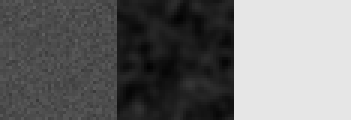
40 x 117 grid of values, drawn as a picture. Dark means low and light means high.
The table splits into one row of 3 panels. Panel 1,1: low, fine-grained, faint in contrast. Panel 1,2: very low, blotchy, faint in contrast. Panel 1,3: very high, flat.
